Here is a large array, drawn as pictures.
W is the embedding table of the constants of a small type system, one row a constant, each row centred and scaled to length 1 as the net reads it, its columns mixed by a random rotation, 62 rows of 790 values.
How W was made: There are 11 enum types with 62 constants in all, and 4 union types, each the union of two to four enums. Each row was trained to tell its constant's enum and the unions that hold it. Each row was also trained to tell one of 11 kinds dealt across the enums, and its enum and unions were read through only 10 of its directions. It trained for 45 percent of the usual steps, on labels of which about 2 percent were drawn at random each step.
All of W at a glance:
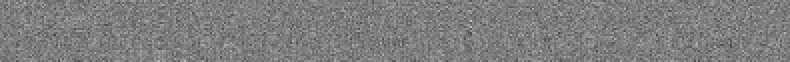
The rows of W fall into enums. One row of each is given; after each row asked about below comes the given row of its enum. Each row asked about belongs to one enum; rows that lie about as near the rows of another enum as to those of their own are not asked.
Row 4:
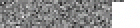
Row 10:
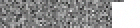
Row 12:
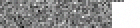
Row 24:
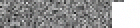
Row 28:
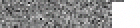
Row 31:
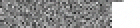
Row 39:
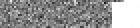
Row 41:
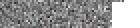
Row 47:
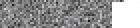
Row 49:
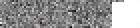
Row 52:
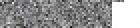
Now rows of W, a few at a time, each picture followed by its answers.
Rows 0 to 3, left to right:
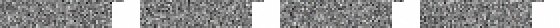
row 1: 28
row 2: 24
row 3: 12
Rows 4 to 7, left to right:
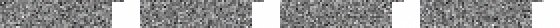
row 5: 24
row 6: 49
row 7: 31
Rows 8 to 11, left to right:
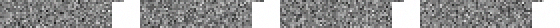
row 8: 52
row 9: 24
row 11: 47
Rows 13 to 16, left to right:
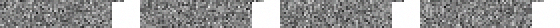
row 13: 4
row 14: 49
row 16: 47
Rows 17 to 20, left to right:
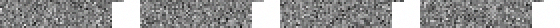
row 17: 47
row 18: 31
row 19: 4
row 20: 24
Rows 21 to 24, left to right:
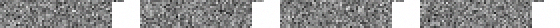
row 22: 47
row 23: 49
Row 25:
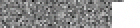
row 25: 10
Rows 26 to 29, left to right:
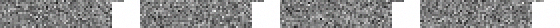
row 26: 10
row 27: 12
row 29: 49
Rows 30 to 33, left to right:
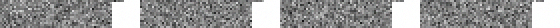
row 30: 39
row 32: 49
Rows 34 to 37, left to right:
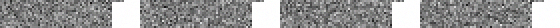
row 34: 28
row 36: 28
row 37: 49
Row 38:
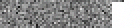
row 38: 4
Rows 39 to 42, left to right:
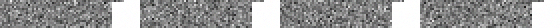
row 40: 47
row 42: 28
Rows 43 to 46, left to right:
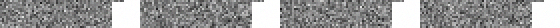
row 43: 4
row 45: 41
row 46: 41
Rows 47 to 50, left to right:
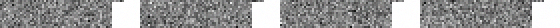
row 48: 39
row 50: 10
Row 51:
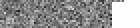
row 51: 28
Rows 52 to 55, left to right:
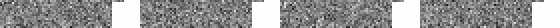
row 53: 10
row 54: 24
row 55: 47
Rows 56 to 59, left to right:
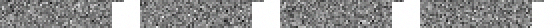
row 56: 28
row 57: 4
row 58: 24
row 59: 10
